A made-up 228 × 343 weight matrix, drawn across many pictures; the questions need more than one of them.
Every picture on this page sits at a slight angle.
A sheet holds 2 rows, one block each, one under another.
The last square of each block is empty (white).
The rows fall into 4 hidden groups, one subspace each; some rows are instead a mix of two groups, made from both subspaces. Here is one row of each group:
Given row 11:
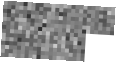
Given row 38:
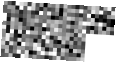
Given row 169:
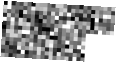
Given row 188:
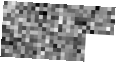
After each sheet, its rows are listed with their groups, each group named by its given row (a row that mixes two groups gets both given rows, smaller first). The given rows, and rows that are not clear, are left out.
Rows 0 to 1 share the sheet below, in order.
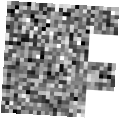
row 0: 11
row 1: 38
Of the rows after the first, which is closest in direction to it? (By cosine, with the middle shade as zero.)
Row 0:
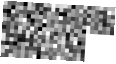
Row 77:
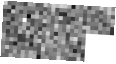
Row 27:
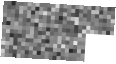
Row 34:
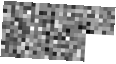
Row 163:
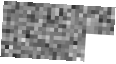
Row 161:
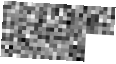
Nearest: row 77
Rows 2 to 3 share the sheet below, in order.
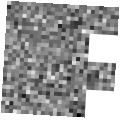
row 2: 169
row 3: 38
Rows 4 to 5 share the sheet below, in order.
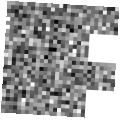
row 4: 188
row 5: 11 and 169
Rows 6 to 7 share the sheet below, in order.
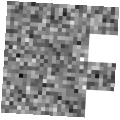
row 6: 38
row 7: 38
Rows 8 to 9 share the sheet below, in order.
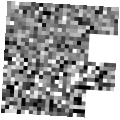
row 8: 188
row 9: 169
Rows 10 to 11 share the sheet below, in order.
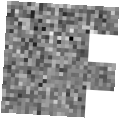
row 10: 11
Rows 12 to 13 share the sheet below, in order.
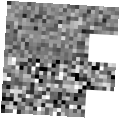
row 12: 169
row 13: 188
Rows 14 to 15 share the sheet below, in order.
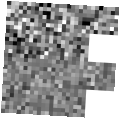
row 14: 188
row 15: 11 and 169
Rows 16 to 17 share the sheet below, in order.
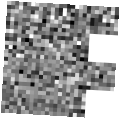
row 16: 38
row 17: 169
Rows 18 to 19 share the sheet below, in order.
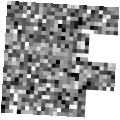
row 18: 169
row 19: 188
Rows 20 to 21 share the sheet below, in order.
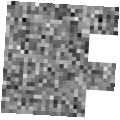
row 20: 38 and 169
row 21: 11
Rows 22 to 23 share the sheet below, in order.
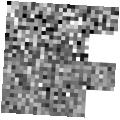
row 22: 11 and 169
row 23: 11
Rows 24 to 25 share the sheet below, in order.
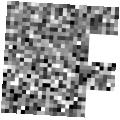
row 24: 38
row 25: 188
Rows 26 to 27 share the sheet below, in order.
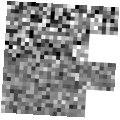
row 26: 38
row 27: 188
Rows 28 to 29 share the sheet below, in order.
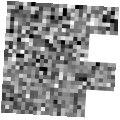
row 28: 38
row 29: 188
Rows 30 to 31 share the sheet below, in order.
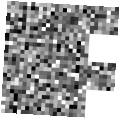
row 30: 11
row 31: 188
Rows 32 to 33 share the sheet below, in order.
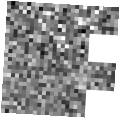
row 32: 169 and 188
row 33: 38
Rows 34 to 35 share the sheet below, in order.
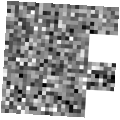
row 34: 11
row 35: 38
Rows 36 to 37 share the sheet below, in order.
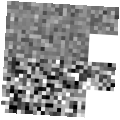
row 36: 38
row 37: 188
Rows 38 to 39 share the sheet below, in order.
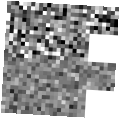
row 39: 188
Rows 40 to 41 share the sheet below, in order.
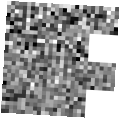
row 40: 11
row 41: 11 and 188
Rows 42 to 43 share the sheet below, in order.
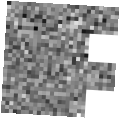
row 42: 169
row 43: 38
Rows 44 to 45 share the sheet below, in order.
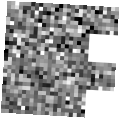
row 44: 188
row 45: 169
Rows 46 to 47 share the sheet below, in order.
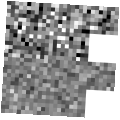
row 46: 11 and 169
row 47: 188
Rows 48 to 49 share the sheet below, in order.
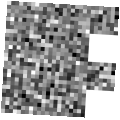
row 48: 38
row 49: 11 and 38
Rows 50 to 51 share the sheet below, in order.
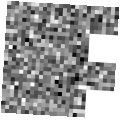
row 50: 38
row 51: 169
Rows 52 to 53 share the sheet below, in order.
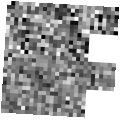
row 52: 38 and 169
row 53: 169
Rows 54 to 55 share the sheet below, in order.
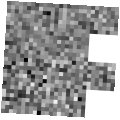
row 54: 11 and 188
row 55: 11
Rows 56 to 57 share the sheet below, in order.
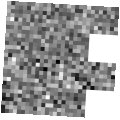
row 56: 38
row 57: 188
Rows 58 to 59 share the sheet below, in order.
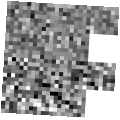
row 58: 11
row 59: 38 and 169
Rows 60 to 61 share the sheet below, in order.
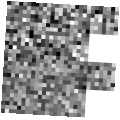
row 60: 38
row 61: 38
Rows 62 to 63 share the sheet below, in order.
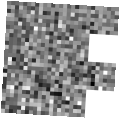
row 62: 11
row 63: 169
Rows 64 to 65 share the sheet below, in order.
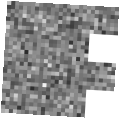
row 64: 169
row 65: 38 and 188
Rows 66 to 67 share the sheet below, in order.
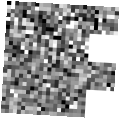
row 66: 169
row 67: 38 and 188
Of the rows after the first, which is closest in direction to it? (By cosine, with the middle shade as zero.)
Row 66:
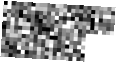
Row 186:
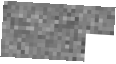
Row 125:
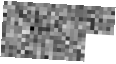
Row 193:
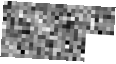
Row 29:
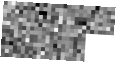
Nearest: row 125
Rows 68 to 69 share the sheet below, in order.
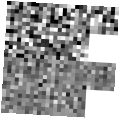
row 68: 38
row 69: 11
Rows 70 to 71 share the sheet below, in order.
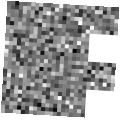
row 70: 188
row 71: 38
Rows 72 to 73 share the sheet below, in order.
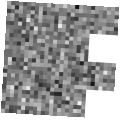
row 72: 11
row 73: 169
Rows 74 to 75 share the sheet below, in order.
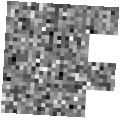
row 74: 11
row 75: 188
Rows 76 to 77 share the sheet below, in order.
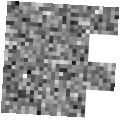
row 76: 38 and 188
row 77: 11
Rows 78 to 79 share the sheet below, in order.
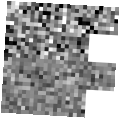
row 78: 188
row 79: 169
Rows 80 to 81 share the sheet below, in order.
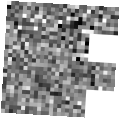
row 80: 169
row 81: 169
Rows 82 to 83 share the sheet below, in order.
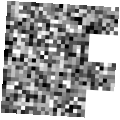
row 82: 188
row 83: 169 and 188
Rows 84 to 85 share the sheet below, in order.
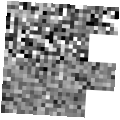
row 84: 38
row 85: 188
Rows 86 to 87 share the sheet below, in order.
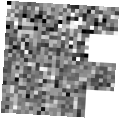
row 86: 169
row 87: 11 and 188
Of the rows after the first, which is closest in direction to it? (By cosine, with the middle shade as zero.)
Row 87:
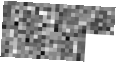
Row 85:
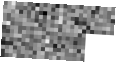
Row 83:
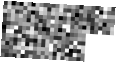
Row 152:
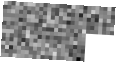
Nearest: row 83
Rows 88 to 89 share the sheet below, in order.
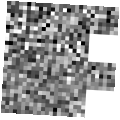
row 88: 11
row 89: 38 and 169
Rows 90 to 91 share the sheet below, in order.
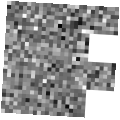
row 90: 169
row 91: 11 and 38
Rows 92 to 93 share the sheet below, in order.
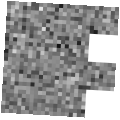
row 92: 11 and 188
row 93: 169
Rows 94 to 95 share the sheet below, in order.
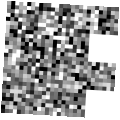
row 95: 188
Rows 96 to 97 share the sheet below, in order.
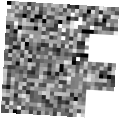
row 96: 169
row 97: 38
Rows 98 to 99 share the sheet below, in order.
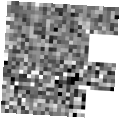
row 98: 38 and 188
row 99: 169
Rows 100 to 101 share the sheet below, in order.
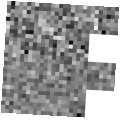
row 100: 169
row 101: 38
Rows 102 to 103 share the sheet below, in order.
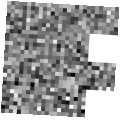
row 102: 11
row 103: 169 and 188
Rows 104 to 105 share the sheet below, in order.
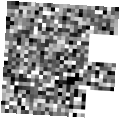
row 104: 188
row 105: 169
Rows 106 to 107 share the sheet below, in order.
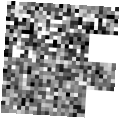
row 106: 169 and 188
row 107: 11
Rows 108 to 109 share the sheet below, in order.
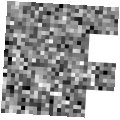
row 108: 188
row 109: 169
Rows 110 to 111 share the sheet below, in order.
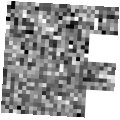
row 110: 169
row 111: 38
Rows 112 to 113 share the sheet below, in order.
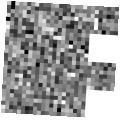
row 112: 169
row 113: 11 and 188
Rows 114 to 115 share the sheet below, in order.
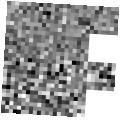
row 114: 188
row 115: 38
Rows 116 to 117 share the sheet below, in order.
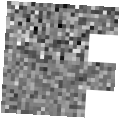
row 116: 11 and 188
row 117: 169 and 188
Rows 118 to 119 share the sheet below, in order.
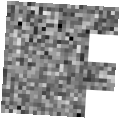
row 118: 11 and 188
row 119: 38
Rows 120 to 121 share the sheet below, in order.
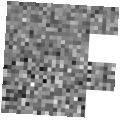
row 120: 38
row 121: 11
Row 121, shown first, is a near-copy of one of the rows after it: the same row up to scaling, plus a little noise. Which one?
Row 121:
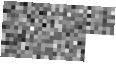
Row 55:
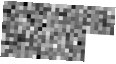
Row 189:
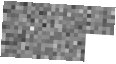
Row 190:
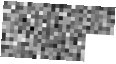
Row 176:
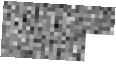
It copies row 189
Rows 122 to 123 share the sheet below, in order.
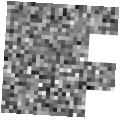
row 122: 38
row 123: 11 and 169
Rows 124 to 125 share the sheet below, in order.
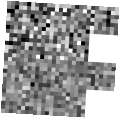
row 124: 11
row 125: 11 and 169
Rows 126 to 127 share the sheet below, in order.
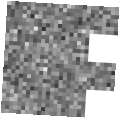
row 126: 11 and 169
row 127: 188
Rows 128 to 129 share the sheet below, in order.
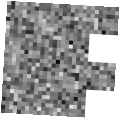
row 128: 169
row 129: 188
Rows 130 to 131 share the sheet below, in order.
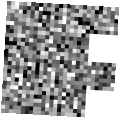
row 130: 188
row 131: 11
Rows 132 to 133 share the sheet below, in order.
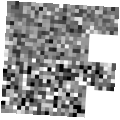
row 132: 188
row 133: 11
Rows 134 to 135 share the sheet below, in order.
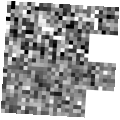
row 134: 169
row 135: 169
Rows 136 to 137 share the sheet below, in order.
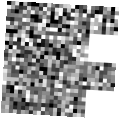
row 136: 38
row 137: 169 and 188
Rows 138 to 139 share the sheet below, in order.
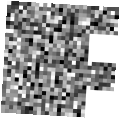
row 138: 38 and 188
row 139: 11
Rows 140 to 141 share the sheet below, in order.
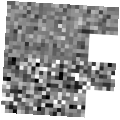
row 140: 169
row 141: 188
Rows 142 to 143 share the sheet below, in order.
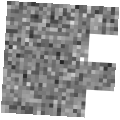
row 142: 38
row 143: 11 and 188
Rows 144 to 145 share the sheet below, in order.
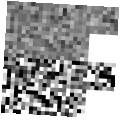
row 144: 38
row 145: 38
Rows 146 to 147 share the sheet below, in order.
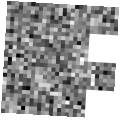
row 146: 38
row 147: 169
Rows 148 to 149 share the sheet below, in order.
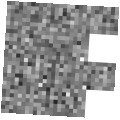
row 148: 38
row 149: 11
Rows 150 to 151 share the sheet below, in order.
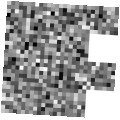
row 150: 11
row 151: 188
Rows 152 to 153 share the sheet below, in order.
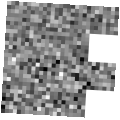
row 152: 38
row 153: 188
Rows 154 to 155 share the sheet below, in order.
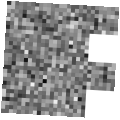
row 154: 169
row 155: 11
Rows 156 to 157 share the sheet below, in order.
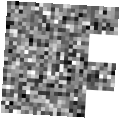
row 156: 169 and 188
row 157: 38
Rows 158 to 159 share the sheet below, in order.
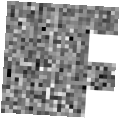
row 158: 11
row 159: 11 and 38
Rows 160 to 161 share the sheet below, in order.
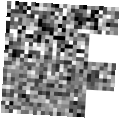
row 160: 169
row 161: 38
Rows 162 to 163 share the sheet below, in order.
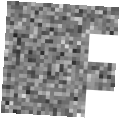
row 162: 188
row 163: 38
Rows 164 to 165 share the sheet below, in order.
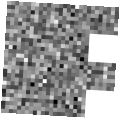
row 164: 11 and 38
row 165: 11
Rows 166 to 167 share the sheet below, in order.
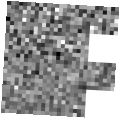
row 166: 38 and 188
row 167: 11 and 169
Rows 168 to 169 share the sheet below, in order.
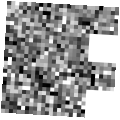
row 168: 188
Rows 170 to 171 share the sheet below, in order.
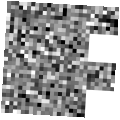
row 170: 38
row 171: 38
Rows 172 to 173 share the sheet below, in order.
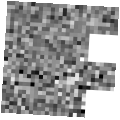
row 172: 38
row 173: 169
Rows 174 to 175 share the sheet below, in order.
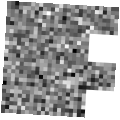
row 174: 188
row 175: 169 and 188
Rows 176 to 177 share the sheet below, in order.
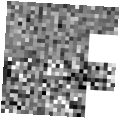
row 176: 11
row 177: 11 and 38
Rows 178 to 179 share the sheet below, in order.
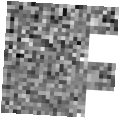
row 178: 38
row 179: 38
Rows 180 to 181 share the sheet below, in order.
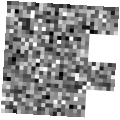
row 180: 11
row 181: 188
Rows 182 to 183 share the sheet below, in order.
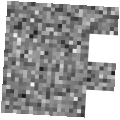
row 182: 188
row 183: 11 and 38
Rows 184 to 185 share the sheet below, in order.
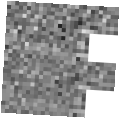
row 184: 169
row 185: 169
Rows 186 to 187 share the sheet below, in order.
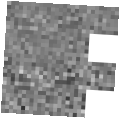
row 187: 169
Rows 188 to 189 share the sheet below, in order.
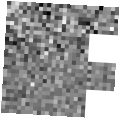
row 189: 11
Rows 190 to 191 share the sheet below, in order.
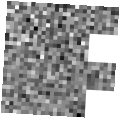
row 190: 11
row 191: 38
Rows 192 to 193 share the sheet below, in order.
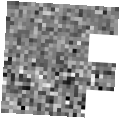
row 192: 188
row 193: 169
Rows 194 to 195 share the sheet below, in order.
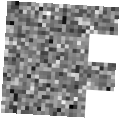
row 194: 188
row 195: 188
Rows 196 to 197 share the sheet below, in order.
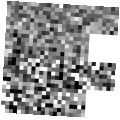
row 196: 188
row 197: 188
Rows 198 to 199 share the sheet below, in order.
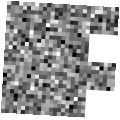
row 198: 38
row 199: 188
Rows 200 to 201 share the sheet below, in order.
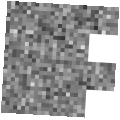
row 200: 169
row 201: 11
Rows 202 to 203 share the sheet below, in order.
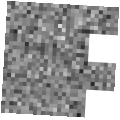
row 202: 169
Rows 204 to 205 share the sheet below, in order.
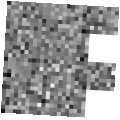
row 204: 38 and 169
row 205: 38 and 188
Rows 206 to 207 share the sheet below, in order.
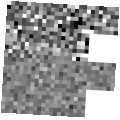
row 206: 169
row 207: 188
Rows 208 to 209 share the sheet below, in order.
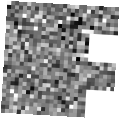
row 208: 169
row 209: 188
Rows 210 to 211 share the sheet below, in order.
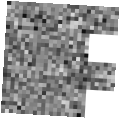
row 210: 169
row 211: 38
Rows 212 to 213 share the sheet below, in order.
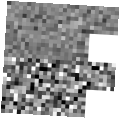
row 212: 169
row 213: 188
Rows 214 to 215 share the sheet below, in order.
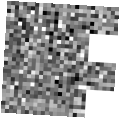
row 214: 11
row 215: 169
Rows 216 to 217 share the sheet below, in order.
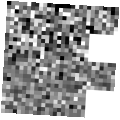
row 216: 11
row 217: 188
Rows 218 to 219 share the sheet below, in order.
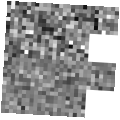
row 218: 169
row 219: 169
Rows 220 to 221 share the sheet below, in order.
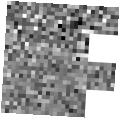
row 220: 169
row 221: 38
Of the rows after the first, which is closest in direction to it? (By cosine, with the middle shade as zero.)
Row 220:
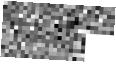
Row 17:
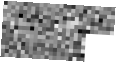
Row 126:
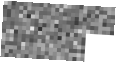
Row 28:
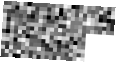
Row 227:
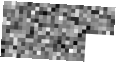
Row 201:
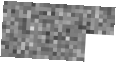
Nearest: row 126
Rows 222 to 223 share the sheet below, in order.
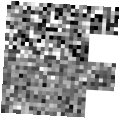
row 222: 38
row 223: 38 and 188
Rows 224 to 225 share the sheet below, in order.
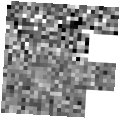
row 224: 169
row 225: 169
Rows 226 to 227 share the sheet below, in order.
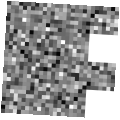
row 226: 38
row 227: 188
